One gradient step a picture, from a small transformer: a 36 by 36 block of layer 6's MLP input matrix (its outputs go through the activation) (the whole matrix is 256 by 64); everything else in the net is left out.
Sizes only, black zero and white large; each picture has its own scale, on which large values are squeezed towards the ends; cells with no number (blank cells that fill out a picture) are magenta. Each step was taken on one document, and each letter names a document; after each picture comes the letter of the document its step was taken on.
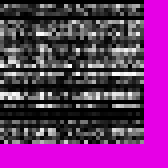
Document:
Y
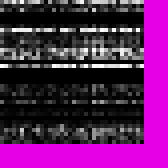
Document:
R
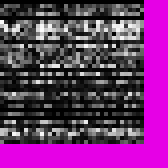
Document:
Y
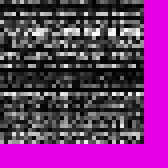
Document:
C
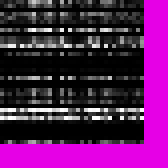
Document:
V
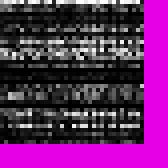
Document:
R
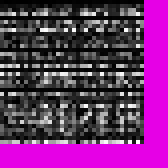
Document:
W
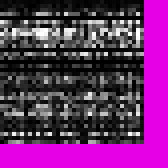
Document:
W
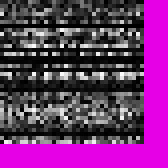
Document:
W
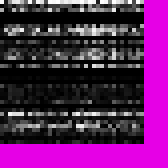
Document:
R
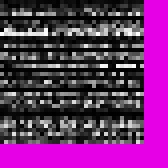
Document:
C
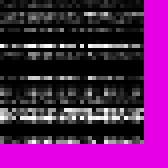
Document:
V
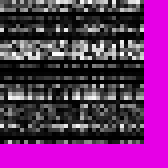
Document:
R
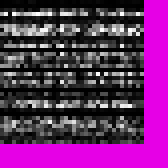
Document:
C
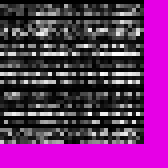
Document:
Y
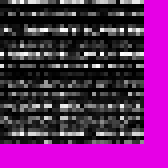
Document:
C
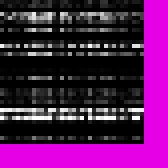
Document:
V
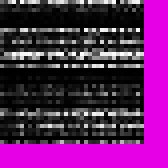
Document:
R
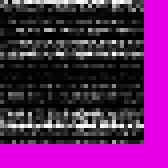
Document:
R
